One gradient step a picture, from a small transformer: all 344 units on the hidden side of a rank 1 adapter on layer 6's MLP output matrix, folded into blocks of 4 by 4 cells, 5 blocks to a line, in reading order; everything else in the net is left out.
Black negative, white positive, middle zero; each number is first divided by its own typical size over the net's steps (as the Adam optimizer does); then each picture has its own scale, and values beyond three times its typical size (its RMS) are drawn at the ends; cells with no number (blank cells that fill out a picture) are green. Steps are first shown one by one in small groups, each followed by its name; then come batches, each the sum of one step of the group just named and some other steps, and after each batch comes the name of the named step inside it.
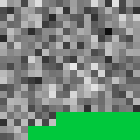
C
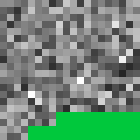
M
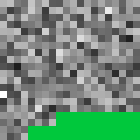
M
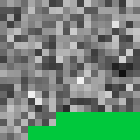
M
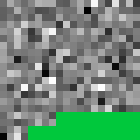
C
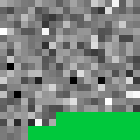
C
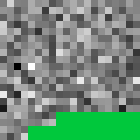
M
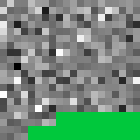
C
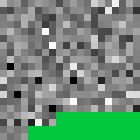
C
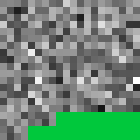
M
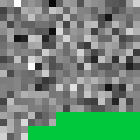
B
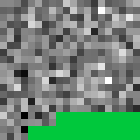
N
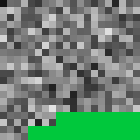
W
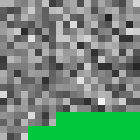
B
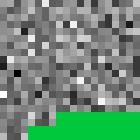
W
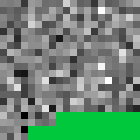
N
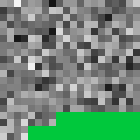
B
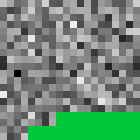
N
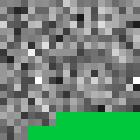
N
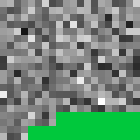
W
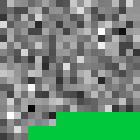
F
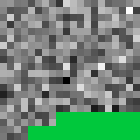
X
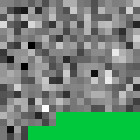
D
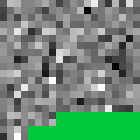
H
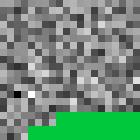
X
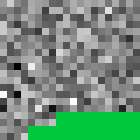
H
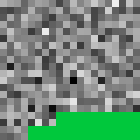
F
